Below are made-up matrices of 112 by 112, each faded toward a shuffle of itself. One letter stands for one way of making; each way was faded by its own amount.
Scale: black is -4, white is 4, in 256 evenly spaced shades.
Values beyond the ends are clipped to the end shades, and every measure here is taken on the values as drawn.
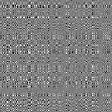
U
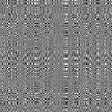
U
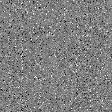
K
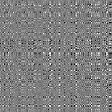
U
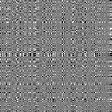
U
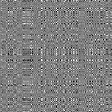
U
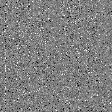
K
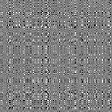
U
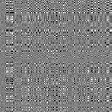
U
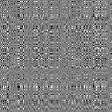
U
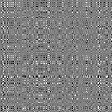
U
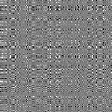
U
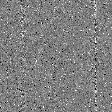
K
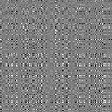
U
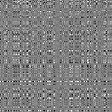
U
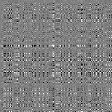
U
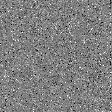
K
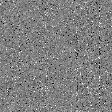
K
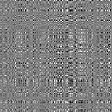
U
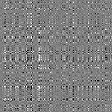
U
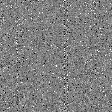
K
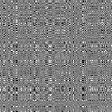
U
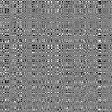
U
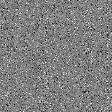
K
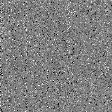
K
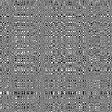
U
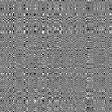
U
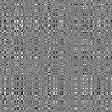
U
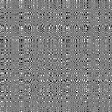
U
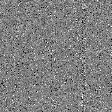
K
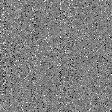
K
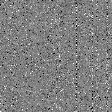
K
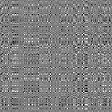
U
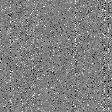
K
